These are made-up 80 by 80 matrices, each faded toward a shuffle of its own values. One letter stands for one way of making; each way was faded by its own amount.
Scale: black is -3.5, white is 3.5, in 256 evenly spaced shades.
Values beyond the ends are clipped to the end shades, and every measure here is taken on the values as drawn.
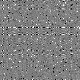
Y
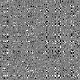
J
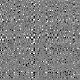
J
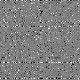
Y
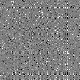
Y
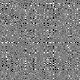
J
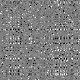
Y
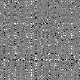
J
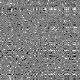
Y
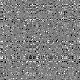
Y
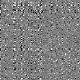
J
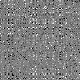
Y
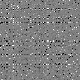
Y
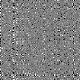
J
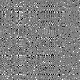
Y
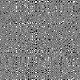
J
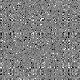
Y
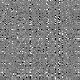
J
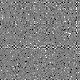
Y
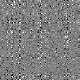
J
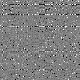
Y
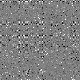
Y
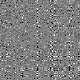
J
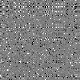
Y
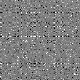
Y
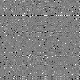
Y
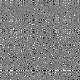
Y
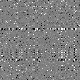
Y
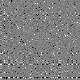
Y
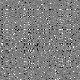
Y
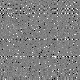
Y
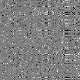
Y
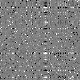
Y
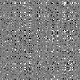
J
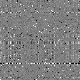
Y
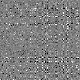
J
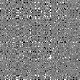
J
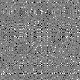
Y
